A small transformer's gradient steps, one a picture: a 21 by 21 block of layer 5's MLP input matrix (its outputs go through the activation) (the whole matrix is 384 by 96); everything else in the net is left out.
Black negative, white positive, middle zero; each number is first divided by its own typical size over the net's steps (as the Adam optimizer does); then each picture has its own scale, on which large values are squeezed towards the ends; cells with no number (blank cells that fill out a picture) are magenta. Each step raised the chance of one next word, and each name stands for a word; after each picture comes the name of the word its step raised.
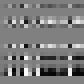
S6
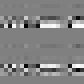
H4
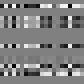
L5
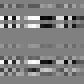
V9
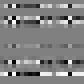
V9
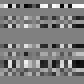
L5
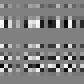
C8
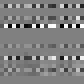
H4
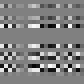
C8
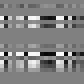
V9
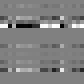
H4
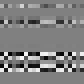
S6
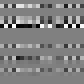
H4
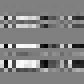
L5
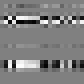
V9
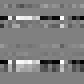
V9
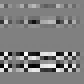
S6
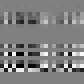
S6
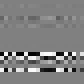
S6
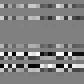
H4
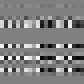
C8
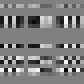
S6
